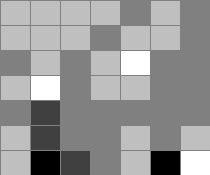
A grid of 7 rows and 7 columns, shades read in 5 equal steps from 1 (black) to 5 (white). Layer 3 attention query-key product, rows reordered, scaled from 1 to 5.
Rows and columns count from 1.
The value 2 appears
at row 5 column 2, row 6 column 2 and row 7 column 3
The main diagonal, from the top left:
4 4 3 4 3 3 5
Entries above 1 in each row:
7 7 7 7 7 7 5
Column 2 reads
4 4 4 5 2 2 1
